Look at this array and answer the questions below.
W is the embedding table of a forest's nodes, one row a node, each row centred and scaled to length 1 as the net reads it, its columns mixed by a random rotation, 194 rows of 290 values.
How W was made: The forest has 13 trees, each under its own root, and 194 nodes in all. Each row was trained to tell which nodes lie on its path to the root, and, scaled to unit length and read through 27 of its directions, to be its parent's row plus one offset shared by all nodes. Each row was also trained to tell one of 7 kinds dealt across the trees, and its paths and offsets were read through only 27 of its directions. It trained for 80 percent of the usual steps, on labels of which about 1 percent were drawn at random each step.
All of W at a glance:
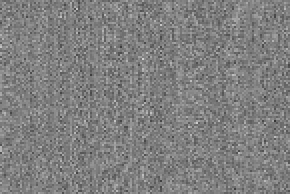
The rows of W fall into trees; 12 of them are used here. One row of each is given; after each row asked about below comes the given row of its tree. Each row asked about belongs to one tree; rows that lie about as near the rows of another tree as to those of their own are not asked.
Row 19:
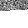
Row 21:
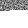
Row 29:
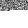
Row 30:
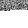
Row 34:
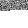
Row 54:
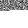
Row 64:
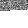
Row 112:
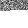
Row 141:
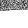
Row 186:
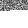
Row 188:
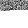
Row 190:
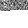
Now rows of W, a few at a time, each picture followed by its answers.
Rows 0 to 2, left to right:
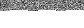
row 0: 141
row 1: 64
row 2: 141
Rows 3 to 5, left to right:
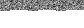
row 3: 190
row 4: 186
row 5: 19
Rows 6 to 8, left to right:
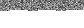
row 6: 19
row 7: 190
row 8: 141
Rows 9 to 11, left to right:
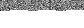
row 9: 30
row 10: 19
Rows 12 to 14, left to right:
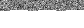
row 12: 30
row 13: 141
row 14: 112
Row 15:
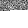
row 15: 186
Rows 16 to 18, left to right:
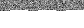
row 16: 19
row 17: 34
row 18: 34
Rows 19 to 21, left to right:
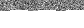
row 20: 141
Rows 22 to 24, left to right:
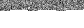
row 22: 30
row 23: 21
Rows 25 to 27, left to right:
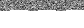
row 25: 21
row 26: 188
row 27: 186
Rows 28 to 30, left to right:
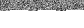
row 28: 141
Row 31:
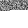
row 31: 34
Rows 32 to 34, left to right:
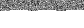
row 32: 141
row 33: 186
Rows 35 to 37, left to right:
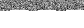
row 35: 112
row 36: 29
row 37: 30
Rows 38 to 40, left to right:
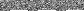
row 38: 34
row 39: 30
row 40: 21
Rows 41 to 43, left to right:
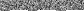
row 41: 54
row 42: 30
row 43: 186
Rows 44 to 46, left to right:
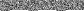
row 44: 54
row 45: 112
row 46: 34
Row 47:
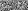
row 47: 190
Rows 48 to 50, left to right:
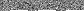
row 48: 141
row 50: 21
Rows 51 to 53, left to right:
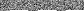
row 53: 29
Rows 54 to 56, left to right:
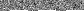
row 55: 64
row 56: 30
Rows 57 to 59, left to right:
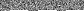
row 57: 141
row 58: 190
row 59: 29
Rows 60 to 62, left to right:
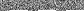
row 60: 141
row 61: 30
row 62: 188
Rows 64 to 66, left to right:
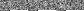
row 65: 34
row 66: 190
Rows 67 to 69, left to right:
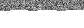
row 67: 54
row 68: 21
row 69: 29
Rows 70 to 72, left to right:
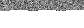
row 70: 29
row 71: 34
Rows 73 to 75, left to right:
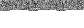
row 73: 19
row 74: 34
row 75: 19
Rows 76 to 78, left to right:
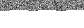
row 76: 141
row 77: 29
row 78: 34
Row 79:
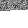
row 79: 19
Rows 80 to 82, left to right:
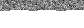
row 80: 112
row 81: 29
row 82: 112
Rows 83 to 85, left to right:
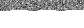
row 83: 21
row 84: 64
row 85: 19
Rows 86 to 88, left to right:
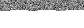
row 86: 34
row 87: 190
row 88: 141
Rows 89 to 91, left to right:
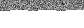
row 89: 19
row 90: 190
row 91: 64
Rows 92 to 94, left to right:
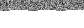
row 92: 19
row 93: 19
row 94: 64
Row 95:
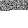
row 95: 34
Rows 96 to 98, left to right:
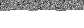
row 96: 141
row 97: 188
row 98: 112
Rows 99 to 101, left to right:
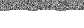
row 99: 141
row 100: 30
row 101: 186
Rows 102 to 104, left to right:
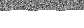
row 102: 21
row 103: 54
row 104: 186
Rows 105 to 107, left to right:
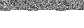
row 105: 190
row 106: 141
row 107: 186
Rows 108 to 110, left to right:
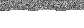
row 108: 21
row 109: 19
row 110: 30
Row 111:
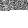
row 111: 29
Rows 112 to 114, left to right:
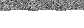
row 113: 30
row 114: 141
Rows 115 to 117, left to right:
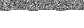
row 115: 54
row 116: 190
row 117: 186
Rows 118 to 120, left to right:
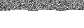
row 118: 141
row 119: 19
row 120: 186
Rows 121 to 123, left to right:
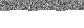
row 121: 19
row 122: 21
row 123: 21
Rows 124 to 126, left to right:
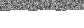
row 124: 34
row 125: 30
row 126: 54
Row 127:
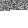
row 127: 190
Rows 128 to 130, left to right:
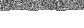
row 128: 112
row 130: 34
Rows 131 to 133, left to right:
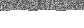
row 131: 19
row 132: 190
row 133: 64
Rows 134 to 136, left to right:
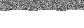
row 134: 112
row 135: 29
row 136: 64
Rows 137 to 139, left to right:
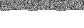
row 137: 29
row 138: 186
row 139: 29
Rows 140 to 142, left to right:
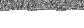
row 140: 30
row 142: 186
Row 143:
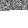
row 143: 188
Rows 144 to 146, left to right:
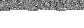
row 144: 30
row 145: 64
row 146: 19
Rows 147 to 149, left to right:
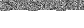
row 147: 112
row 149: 190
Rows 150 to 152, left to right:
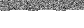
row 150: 29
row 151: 112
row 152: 64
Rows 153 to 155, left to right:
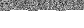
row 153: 64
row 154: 190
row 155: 186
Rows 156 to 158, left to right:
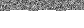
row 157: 112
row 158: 141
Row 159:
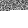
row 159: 19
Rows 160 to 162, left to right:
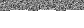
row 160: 54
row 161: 64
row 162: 190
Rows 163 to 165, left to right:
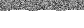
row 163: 29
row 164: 29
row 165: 141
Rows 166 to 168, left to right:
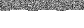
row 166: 29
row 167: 30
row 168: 54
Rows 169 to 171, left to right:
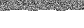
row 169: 188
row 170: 64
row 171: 21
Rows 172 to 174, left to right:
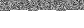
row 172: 64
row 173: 34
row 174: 188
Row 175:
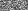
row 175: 29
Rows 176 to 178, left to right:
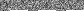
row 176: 19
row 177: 30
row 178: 112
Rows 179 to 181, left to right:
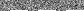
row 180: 64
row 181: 54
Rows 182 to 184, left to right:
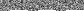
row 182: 19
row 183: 112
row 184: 186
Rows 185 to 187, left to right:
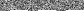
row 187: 54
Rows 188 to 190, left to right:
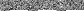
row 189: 186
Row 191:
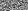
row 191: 54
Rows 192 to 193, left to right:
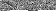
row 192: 112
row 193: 21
